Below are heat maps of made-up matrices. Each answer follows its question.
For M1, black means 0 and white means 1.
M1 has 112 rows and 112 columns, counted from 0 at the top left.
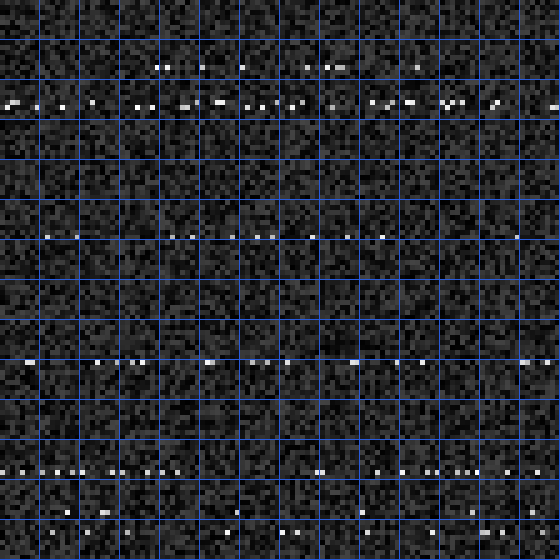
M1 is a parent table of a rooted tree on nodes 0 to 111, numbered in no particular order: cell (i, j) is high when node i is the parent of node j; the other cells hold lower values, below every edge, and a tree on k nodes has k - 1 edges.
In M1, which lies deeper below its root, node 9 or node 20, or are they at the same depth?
node 9
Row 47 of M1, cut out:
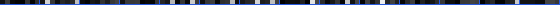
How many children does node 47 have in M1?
11
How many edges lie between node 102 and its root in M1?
0
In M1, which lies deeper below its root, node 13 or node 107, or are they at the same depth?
node 107
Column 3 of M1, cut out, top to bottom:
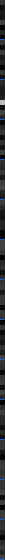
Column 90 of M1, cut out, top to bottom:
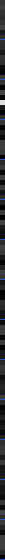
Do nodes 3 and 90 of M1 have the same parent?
yes
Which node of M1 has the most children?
94
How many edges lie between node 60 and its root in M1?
2
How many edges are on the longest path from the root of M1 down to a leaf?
2
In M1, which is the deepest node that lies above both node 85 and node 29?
94
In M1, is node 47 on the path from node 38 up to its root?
yes
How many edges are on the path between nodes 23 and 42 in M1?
2
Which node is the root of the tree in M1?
102
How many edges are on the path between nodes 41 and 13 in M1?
3
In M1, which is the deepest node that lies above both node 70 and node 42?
72
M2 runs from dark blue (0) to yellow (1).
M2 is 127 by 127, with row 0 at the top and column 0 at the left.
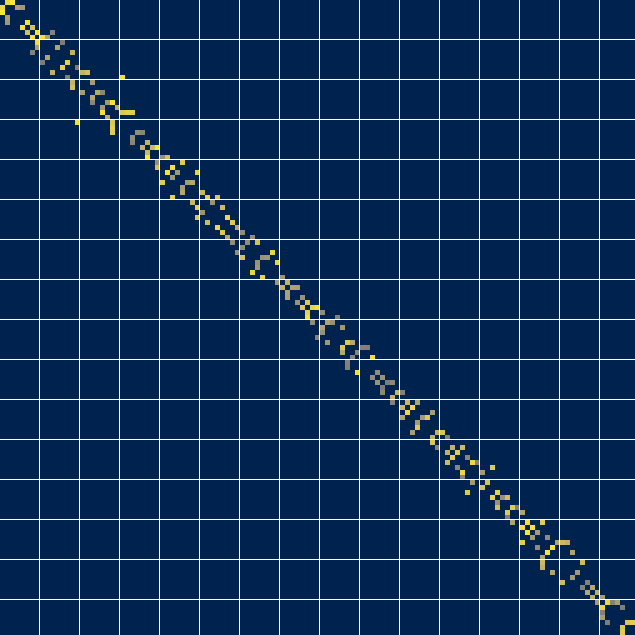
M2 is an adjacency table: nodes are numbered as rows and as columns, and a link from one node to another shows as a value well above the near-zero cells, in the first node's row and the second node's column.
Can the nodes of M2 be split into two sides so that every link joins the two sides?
no
